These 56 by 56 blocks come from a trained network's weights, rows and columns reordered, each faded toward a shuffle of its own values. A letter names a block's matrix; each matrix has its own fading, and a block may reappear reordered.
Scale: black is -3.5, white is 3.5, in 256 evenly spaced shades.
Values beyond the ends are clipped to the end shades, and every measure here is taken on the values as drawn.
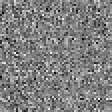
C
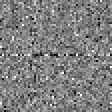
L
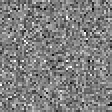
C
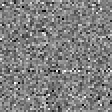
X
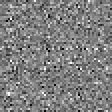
X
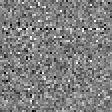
L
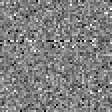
L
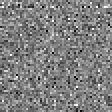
X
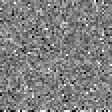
L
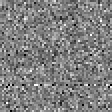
X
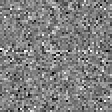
X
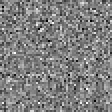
C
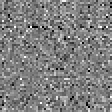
X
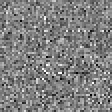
C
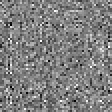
C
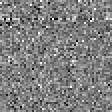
L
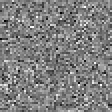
C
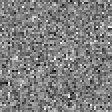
C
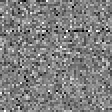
X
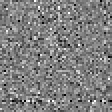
X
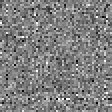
X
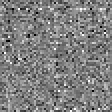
X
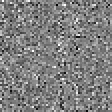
C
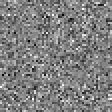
C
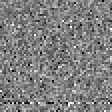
L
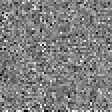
X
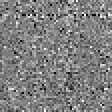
X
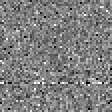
L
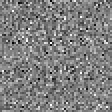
C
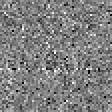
X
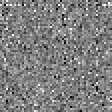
L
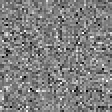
X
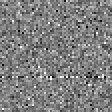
L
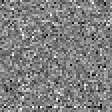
L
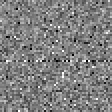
L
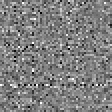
X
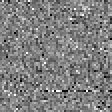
L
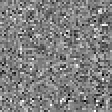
C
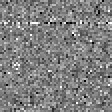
L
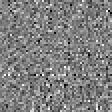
X
